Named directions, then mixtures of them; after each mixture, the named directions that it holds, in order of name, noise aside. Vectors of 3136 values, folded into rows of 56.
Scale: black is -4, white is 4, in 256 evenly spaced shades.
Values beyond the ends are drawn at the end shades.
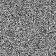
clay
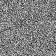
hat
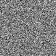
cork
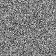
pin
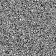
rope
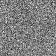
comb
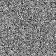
comb, hat, rope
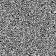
clay, comb, rope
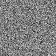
clay, comb, cork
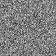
pin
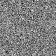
clay, hat, rope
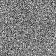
comb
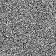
comb, pin, rope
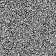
clay, comb, cork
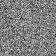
comb, hat, rope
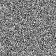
comb, pin, rope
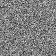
cork, pin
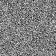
clay, hat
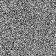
comb, cork, hat
